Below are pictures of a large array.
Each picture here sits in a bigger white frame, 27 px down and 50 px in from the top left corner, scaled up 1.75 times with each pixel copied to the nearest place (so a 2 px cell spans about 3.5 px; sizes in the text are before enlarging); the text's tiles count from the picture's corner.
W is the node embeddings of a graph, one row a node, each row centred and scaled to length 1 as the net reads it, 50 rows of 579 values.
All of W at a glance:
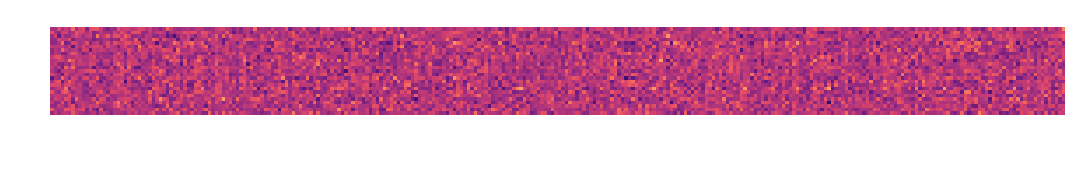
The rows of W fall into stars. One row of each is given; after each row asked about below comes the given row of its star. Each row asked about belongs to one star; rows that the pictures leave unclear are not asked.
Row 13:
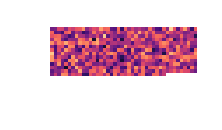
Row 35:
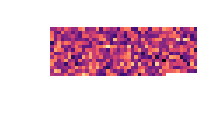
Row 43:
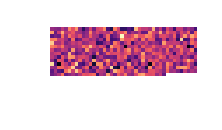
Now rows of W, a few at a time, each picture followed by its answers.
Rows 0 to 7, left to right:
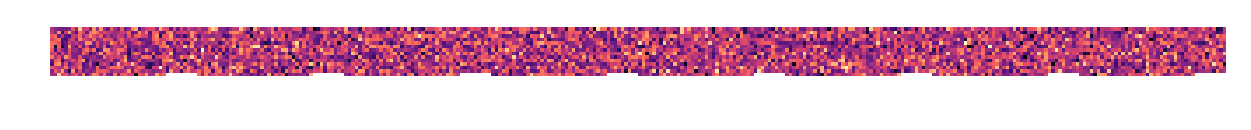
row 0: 13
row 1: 35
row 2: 43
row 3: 13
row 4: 13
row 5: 43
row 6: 35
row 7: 13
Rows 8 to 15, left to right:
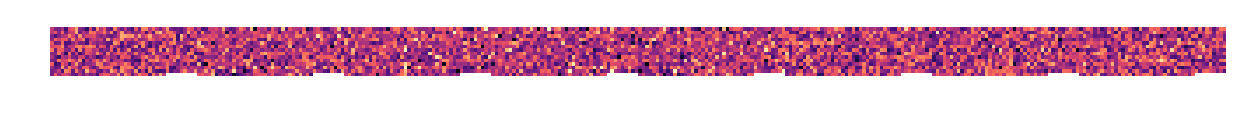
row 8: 43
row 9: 43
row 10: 43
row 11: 13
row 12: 43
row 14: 43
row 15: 35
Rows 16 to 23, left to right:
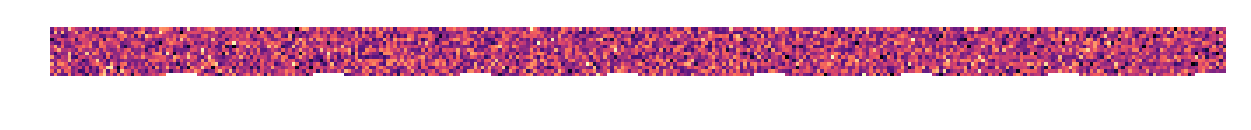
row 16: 43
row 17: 35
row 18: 35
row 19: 35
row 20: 43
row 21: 35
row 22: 35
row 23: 13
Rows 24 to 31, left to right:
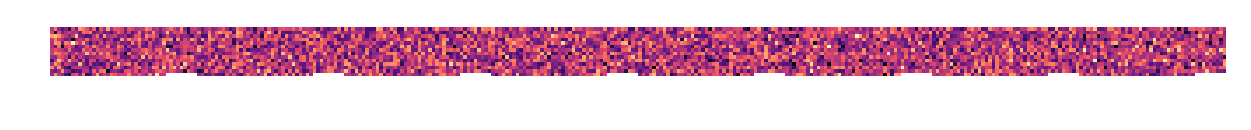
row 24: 13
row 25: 43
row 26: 35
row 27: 13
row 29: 43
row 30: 35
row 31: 35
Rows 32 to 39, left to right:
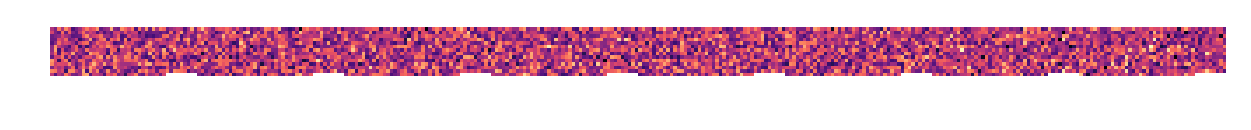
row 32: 35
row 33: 13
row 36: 43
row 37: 13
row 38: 43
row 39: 35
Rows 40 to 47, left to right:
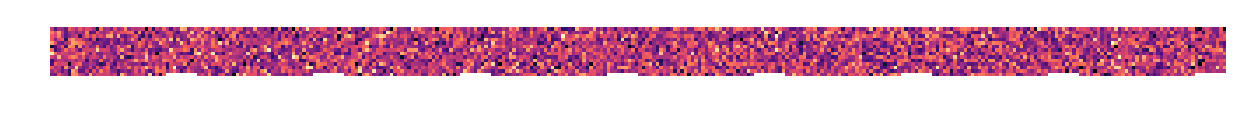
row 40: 13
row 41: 13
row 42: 13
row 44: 35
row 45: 43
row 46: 13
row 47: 35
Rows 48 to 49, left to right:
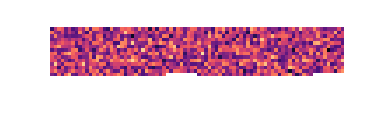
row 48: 35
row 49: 43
